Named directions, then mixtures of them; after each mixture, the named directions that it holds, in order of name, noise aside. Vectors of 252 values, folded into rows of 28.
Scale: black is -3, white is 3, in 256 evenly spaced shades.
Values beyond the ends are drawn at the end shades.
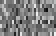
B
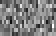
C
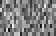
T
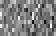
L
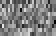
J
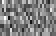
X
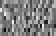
B, L, T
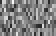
B, T, X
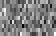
B, J, L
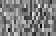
L, T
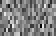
T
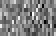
B, L, T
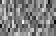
J, T, X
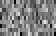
B, L, T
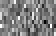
B, L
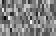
X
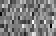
J, L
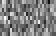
X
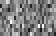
C, J, T
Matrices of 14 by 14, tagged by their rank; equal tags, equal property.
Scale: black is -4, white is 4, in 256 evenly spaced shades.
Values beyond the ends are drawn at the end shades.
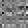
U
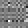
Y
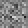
U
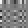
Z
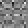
U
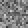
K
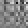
Y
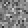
K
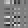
Z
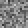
K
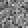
K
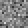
K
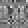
U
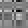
Z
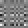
Z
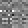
U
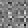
Y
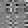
Y
